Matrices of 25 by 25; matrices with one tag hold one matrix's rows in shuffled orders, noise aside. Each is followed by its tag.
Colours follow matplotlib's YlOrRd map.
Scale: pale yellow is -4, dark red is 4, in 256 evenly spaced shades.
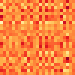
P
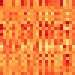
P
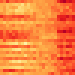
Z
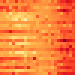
Z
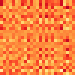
P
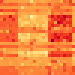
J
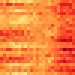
Z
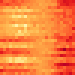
Z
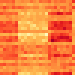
J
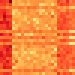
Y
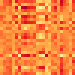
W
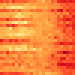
Z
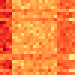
Y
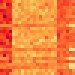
Y
